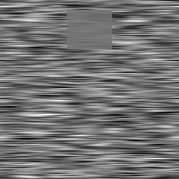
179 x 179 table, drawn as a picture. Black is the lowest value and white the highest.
There is no overall slope. In the top middle lies a patch that is calmer than the rest. Streaks run across, left to right. The values follow a bell shape. Neither half mirrors the other. The top middle is the calmest part.
